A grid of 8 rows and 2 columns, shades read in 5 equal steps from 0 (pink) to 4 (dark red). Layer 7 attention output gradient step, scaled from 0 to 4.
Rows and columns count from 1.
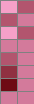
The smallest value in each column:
0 1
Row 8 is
1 1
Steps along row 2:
down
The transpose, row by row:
0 2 0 1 2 3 4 1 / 2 1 2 1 1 1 1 1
